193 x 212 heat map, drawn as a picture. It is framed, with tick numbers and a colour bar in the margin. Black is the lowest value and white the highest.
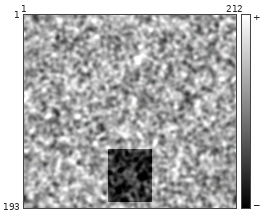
On average the colour sits 60% of the way up the scale. In the bottom middle lies a patch that is lower than the rest. The bottom middle is the ninth with the lowest average. No regular stripes run through it.
